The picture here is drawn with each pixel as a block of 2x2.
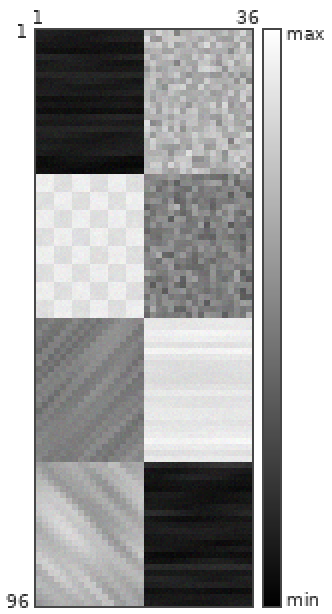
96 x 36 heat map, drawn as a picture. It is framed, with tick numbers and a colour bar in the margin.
It is made of 4 by 2 panels. Panel 1,1: very low, streaked across, faint in contrast. Panel 1,2: high, fine-grained. Panel 2,1: very high, checkered, faint in contrast. Panel 2,2: middling, fine-grained. Panel 3,1: middling, slanting up to the right, faint in contrast. Panel 3,2: very high, streaked across, faint in contrast. Panel 4,1: high, slanting down to the right. Panel 4,2: very low, streaked across, faint in contrast.
